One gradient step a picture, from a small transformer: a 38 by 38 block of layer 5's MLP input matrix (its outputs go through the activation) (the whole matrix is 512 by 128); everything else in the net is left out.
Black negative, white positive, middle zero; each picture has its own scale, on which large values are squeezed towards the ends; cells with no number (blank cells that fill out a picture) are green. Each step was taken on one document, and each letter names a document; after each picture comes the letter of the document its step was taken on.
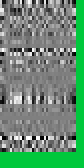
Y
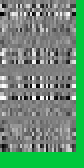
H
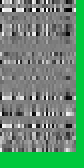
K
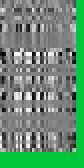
Y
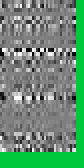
Y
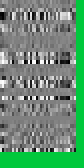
H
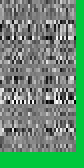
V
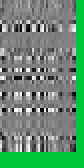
Y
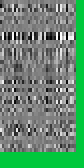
V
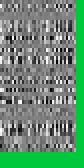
V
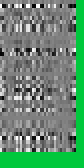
Y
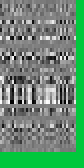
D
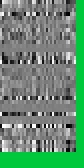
K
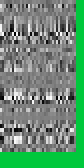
V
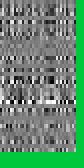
D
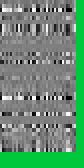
K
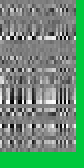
D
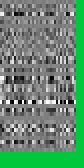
D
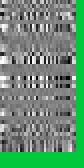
H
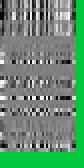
H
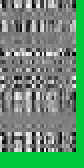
Y
